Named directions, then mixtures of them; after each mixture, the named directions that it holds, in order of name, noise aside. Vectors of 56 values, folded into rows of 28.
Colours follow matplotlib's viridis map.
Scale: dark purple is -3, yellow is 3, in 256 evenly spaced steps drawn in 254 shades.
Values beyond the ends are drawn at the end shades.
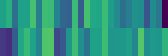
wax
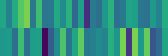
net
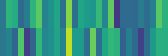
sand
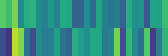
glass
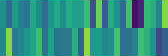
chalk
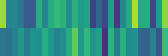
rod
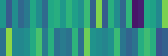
chalk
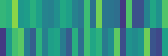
chalk, glass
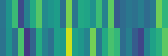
sand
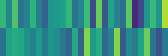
chalk, glass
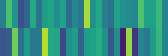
glass, net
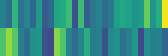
wax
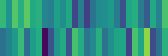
glass, net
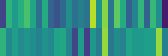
chalk, rod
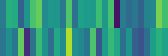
sand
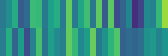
chalk, sand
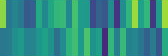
rod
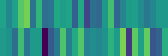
net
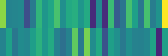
chalk, rod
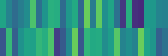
chalk, wax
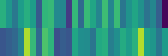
sand, wax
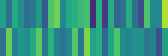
chalk, rod
